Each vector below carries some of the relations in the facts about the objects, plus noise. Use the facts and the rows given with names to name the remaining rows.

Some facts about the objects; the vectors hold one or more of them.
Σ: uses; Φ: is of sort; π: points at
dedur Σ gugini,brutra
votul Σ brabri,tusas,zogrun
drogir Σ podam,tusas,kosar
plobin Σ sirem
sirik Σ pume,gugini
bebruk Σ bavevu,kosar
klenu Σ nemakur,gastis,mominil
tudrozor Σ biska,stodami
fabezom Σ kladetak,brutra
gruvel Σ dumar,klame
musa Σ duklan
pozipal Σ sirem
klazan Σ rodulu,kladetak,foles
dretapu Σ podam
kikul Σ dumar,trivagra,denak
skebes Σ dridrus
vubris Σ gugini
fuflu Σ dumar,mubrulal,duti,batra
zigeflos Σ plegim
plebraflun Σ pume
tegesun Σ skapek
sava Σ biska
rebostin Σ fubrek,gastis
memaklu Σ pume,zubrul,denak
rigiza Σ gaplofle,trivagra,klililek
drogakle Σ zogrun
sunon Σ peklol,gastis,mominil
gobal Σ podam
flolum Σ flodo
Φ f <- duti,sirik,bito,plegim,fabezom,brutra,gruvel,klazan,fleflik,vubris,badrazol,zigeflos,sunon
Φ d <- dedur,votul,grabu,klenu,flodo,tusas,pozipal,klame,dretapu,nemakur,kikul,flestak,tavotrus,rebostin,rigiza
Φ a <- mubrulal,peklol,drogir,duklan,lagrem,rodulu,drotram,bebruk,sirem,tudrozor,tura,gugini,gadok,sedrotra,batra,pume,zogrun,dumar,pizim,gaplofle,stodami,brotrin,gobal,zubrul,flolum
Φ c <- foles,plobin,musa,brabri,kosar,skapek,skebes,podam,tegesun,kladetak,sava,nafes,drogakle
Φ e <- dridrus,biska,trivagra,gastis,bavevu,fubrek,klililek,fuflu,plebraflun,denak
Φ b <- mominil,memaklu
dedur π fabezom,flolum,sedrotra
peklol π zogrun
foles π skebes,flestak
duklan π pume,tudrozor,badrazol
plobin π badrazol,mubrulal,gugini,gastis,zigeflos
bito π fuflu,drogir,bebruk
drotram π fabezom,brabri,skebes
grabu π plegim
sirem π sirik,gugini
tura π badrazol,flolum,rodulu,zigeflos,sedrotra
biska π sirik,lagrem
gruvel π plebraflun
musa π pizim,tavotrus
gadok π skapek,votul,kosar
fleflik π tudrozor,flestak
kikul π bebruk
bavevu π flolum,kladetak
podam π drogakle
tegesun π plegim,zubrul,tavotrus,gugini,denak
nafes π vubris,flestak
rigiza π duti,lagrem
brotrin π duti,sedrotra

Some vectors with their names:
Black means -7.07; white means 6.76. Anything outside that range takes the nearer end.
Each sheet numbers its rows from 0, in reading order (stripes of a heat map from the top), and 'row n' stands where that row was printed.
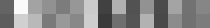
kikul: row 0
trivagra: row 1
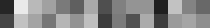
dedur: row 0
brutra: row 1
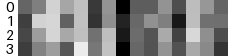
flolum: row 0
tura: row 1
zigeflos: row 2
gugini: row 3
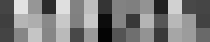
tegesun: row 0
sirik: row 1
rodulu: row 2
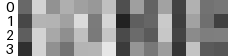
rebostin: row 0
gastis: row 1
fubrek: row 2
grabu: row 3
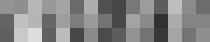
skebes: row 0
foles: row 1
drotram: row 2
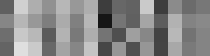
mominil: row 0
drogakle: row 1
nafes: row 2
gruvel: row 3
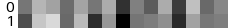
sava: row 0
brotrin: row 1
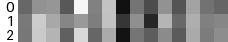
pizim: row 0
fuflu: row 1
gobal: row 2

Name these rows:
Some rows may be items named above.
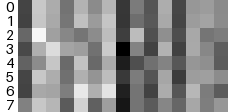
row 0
brutra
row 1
brutra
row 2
kikul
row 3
duti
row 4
pume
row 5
brutra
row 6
plegim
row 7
gobal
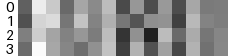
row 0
gruvel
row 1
fleflik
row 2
fuflu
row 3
kikul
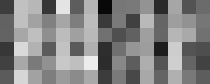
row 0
sirem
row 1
plebraflun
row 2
vubris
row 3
plobin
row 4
tavotrus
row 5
memaklu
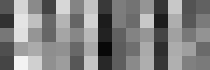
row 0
musa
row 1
biska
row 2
podam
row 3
kladetak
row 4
bavevu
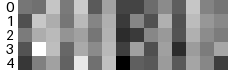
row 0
tudrozor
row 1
klazan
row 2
brabri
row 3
bito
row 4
gugini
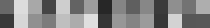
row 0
gadok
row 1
grabu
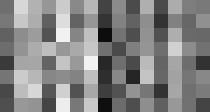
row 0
sunon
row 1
peklol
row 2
pizim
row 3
flestak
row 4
denak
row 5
fuflu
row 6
duklan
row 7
zubrul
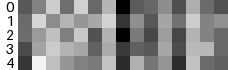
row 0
mubrulal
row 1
votul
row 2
lagrem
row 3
fabezom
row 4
rigiza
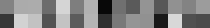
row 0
zogrun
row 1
plobin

